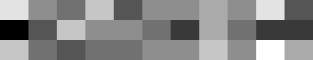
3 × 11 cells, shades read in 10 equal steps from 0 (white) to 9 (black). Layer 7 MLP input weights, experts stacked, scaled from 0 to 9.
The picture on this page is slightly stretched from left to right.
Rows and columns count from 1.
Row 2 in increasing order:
2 3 4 4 5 5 6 7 7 7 9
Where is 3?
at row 1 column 8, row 2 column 8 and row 3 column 11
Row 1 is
1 4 5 2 6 4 4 3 4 1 6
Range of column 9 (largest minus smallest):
1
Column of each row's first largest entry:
5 1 3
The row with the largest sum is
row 2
